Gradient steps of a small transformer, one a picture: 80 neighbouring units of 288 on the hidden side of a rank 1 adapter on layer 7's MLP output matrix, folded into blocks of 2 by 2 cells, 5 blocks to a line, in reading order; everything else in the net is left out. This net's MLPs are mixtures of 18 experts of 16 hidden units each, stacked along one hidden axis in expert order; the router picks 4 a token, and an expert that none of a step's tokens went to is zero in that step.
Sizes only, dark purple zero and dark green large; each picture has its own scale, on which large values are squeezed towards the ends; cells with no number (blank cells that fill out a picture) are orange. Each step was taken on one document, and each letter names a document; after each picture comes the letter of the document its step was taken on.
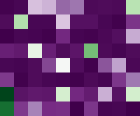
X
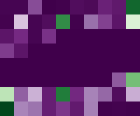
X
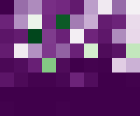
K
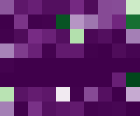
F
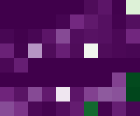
X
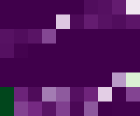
X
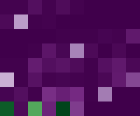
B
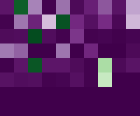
K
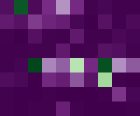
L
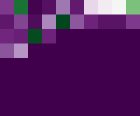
K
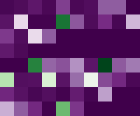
B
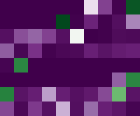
F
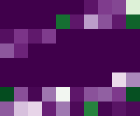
F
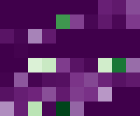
B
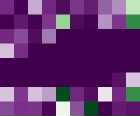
X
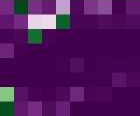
K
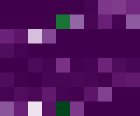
B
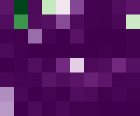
L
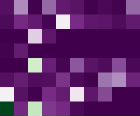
L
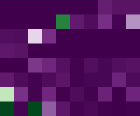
L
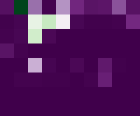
K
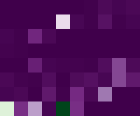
B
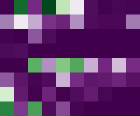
L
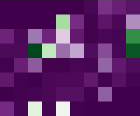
B
